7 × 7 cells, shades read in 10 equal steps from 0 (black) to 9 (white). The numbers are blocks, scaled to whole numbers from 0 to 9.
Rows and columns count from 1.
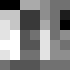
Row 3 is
8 7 2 2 6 4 0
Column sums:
44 44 23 24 44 30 23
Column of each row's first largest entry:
3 1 1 2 1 2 1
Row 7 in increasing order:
3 3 3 4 4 4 4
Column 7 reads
4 1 0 5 4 5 4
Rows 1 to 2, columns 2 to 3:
0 6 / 7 2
